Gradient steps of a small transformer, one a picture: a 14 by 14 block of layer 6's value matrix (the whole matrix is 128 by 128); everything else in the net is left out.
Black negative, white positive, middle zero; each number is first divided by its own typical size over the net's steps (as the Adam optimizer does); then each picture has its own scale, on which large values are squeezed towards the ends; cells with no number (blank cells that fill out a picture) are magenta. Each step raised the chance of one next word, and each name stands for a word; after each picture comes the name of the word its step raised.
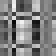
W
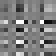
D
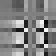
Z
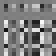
Z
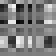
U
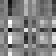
Z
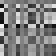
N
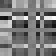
W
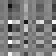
D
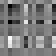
U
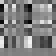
U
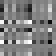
D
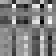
U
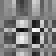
Z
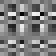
N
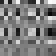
W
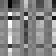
W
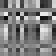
W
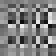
N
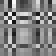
W
